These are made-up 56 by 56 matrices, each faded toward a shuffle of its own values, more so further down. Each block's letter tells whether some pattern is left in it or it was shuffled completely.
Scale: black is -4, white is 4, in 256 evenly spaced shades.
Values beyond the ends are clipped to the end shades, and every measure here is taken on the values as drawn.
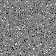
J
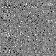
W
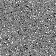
J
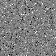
J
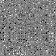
W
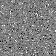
J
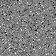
J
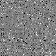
W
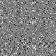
W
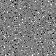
W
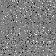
W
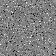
J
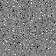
W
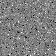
J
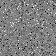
J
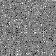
W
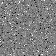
J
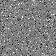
J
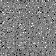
W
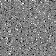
W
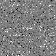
W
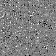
W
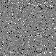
W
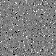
W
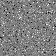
J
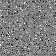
W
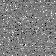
W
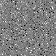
W
